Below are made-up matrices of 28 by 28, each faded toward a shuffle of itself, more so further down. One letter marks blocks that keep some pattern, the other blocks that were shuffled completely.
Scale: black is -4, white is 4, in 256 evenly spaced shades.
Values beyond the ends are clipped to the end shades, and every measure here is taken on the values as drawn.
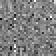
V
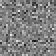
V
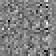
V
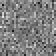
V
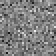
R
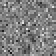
R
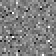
R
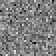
R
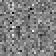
V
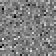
R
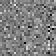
V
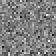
V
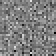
V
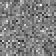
V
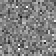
R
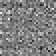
V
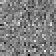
V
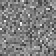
R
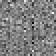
V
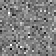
R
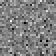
R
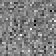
V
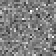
R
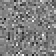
V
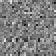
V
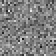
R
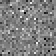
R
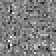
V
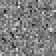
R
